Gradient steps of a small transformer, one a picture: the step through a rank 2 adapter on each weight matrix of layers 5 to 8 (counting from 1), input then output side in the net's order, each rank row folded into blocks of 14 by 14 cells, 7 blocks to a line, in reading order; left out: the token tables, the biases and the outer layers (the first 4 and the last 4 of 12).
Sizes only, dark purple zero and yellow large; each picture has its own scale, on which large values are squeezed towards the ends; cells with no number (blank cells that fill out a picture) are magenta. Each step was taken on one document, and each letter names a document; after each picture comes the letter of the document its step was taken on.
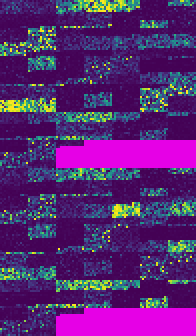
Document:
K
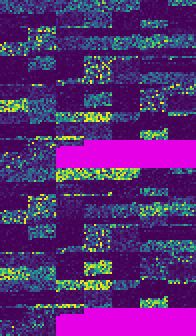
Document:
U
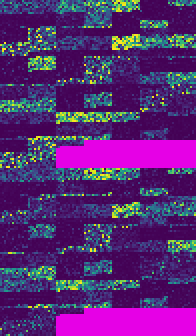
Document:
U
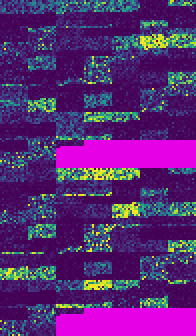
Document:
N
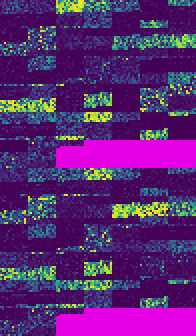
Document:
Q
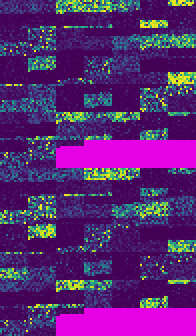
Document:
K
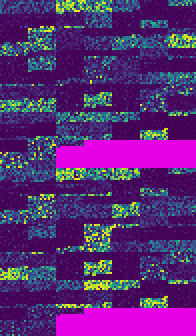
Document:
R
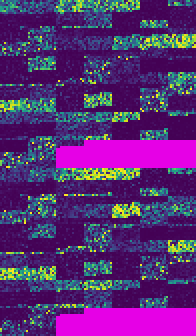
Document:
Q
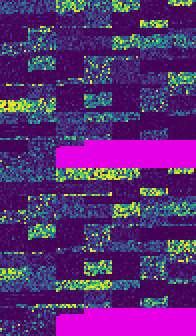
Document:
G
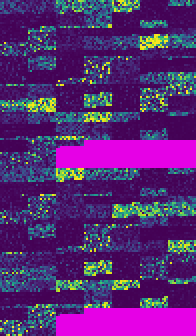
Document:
G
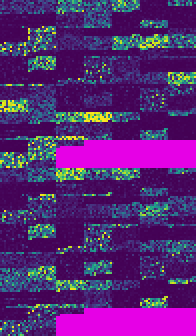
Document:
G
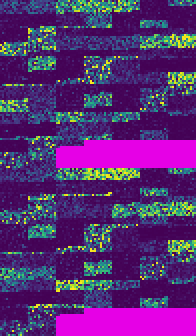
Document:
G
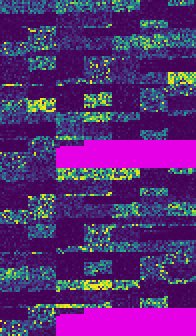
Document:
N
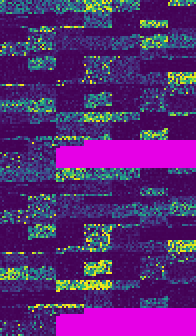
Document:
R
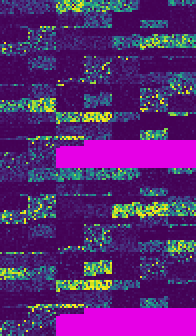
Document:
Q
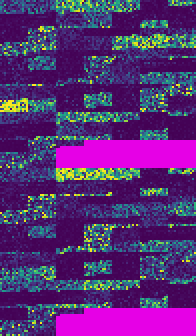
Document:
N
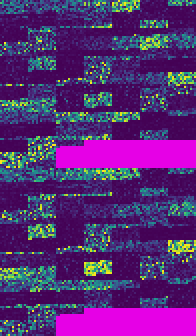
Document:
G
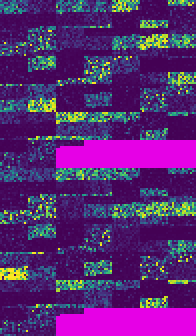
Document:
K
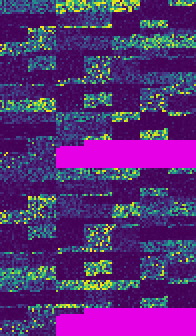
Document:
R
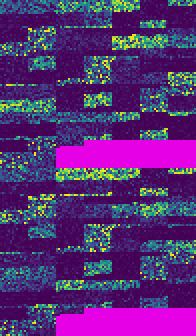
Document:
R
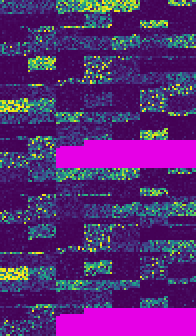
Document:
U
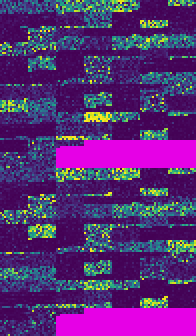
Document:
U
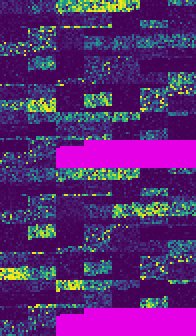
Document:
K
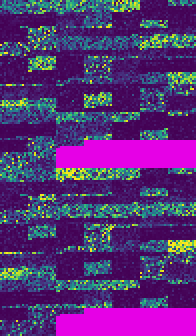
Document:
R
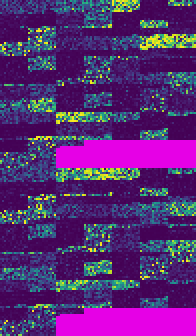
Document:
U
